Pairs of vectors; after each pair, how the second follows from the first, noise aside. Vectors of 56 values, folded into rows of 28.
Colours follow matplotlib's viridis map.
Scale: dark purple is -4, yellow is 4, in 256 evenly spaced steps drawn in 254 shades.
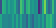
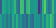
copied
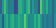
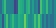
copied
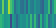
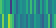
wrapped around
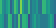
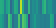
copied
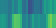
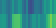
copied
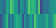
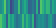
negated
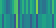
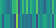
copied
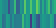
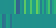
partly zeroed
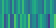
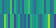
negated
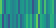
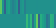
partly zeroed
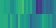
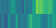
negated
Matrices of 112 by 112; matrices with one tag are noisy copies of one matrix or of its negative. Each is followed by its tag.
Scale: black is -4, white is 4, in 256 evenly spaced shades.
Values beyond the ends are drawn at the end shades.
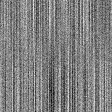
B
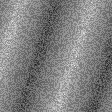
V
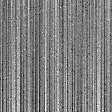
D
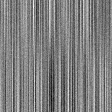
B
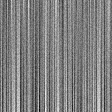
D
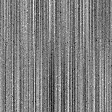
B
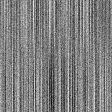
B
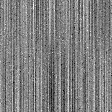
B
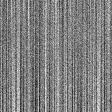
D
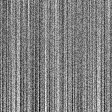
D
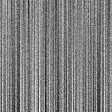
D
